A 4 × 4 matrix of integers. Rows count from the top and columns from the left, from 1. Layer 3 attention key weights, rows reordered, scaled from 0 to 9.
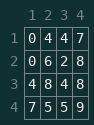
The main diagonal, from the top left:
0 6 4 9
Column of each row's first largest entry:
4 4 2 4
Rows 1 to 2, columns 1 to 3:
0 4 4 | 0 6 2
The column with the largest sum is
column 4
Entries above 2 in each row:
3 2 4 4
